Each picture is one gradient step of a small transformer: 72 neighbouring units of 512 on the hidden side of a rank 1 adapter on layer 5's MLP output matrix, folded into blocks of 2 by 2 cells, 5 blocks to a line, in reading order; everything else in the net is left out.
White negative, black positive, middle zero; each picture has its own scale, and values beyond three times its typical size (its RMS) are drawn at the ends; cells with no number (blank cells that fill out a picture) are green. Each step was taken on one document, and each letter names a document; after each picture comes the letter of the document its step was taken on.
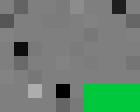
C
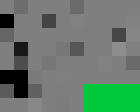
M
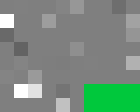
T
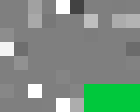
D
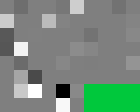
C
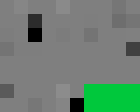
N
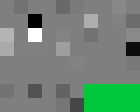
N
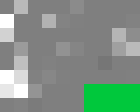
M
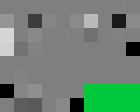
N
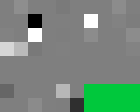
N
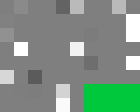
C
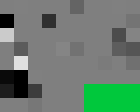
M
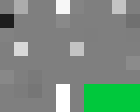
C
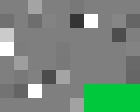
D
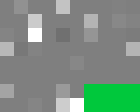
N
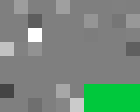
N
